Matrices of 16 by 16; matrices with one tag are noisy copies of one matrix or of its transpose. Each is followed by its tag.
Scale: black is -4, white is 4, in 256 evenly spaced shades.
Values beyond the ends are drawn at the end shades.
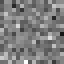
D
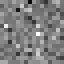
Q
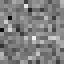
Q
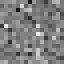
Q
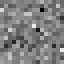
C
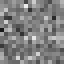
Q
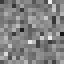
D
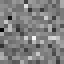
Q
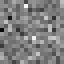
Q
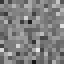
D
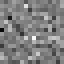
Q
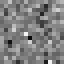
C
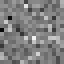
Q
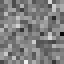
D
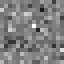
C
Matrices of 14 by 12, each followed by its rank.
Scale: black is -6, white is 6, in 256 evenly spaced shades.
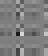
one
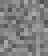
full rank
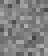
full rank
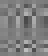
one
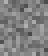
full rank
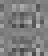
two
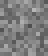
full rank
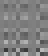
one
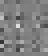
two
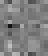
two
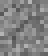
full rank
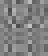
two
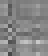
two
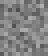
full rank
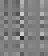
one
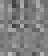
two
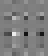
one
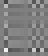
one
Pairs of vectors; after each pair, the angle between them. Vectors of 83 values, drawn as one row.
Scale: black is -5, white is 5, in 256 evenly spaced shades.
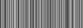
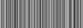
nearly opposite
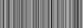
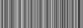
partly opposed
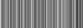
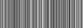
orthogonal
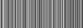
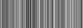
partly opposed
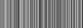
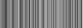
nearly opposite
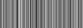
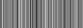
nearly parallel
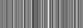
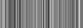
partly opposed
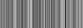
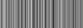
partly aligned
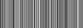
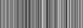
orthogonal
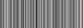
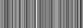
nearly opposite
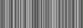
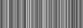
partly aligned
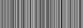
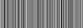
partly aligned
